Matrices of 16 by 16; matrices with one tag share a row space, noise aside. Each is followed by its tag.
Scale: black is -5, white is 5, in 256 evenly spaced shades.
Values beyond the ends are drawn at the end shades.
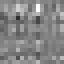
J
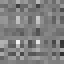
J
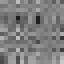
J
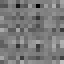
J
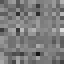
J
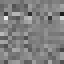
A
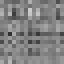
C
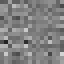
A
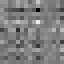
J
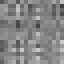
J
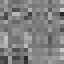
A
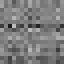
C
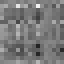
J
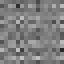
J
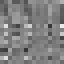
A
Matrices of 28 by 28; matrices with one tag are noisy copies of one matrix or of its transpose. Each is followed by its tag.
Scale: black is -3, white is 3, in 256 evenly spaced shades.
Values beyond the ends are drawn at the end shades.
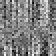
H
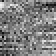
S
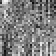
S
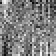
S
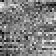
S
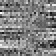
H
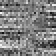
H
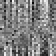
H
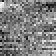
S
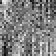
S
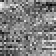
S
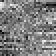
S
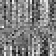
H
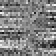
H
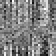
H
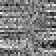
H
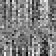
H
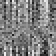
H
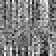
H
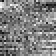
S
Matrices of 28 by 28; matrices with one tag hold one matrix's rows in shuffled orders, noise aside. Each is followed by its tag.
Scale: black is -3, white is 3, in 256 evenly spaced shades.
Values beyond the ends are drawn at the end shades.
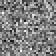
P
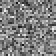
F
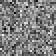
P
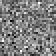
P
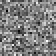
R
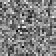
F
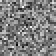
F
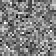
F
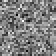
F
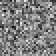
P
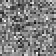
R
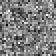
R
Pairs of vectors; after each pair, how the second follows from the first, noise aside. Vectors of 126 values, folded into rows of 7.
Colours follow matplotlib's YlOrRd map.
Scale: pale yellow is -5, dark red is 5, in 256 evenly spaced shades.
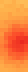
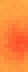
shrunk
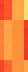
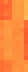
shrunk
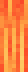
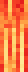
scaled up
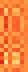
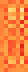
reversed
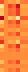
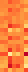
reversed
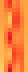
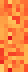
sign-scrambled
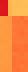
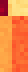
scaled up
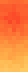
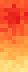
scaled up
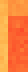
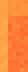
shrunk
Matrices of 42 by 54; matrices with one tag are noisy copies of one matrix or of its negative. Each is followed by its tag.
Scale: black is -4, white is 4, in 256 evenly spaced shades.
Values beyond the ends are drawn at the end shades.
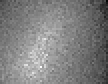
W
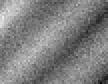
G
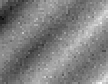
G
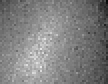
W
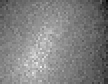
W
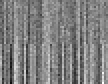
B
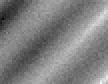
G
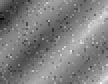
G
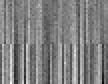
B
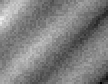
G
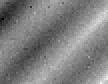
G
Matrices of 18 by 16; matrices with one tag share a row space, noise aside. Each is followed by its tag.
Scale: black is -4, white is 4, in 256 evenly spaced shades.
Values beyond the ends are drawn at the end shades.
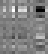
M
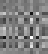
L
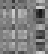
M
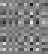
L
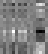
M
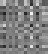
L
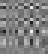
L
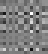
L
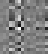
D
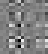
D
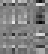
M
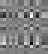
L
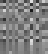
L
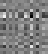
L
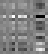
M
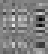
M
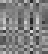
L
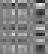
M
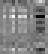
M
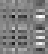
M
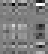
M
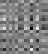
L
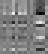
M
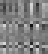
L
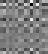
L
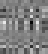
L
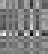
L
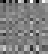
L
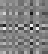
L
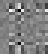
D
